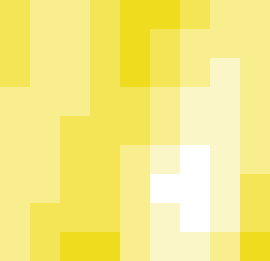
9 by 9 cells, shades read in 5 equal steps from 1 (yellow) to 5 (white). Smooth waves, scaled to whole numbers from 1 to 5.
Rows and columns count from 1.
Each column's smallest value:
2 2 1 1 1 1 2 3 1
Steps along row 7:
same down same up up same down down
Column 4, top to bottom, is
2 2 2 2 2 2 2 2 1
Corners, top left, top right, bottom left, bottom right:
2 3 3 1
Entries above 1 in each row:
7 8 8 9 9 9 9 9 6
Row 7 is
3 3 2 2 3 5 5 4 2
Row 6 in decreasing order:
5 4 4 3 3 3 3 2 2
